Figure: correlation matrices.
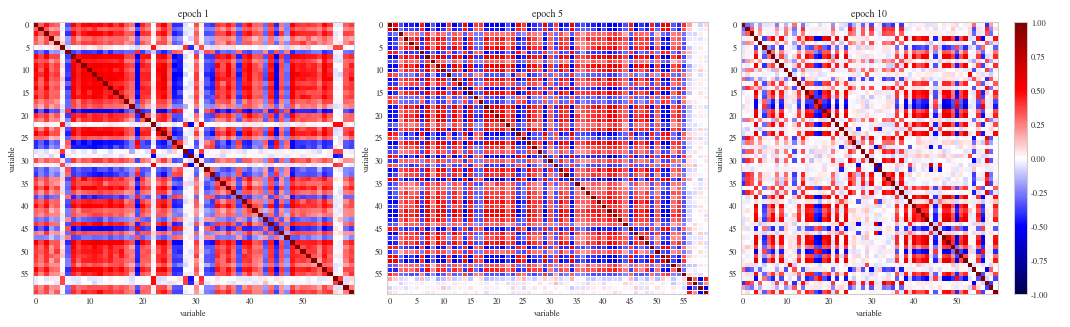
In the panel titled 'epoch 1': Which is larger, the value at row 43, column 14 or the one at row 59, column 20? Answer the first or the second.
the second
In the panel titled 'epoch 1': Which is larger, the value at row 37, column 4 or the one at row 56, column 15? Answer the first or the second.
the first
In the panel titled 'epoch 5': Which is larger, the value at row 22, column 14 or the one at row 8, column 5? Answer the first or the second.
the second
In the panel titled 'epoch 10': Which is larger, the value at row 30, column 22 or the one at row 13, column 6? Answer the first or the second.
the second
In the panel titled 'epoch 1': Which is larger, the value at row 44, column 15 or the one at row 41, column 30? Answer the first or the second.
the first
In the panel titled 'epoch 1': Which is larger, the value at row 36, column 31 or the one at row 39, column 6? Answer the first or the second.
the first
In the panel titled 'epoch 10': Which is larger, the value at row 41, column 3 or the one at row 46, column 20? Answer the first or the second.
the first
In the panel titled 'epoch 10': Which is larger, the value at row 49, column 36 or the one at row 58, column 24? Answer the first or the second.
the first
